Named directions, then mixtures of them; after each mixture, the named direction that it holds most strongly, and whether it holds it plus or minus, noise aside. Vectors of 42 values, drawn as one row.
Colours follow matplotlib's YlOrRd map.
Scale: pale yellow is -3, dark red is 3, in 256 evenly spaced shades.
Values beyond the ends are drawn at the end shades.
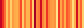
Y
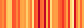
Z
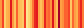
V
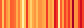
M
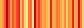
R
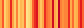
V, plus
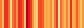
V, minus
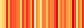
Y, minus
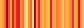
R, plus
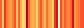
M, plus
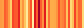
Z, plus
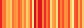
Z, plus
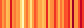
M, plus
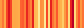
Z, minus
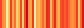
R, minus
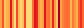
V, plus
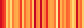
Y, plus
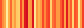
R, minus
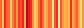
V, minus
